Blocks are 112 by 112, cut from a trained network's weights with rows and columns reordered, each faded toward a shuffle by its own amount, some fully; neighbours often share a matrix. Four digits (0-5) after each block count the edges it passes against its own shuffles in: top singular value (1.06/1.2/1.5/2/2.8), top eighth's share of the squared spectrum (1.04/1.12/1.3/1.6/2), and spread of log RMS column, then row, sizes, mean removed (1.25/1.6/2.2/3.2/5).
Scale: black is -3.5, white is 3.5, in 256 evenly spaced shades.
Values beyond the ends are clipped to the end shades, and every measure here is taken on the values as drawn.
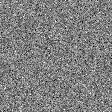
0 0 0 0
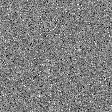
0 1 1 0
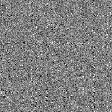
3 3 2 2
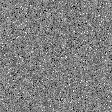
0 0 0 0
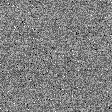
1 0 0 0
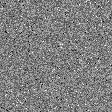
0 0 0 0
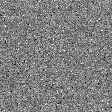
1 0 0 0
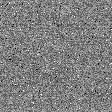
1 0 0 0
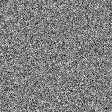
2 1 0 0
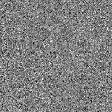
3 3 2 1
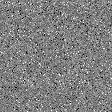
0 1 0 0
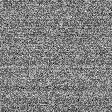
3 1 0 0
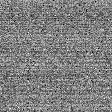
3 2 0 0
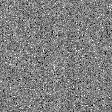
2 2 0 1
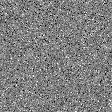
1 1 0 0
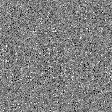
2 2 0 1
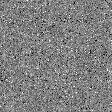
1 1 0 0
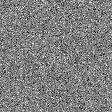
1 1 0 0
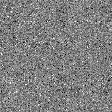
2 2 0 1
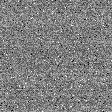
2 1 0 0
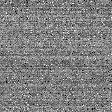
3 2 1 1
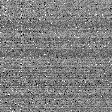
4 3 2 1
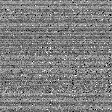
4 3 2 2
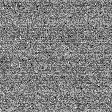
3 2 0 0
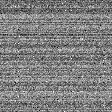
5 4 1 2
